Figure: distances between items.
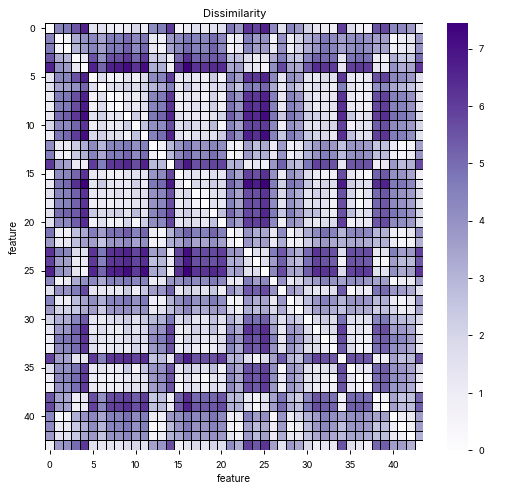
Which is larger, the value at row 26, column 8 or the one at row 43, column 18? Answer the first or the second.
the first
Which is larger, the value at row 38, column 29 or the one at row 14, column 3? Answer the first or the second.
the first
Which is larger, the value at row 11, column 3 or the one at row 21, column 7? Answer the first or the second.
the first
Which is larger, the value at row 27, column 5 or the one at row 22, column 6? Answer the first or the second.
the second
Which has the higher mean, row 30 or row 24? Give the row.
24
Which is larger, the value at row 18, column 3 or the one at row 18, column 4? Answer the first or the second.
the second
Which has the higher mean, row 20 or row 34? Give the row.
34
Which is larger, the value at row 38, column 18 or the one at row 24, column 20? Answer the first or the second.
the second
